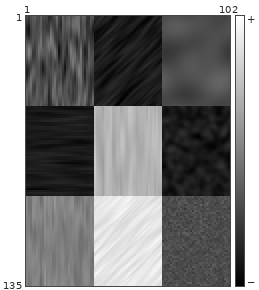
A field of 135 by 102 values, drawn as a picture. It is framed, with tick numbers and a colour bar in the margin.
It is made of 3 by 3 panels. Panel 1,1: low, streaked downward. Panel 1,2: very low, slanting up to the right, faint in contrast. Panel 1,3: low, smooth, faint in contrast. Panel 2,1: very low, streaked across, faint in contrast. Panel 2,2: high, streaked downward, faint in contrast. Panel 2,3: very low, blotchy, faint in contrast. Panel 3,1: middling, streaked downward, faint in contrast. Panel 3,2: very high, slanting up to the right, faint in contrast. Panel 3,3: low, fine-grained, faint in contrast.
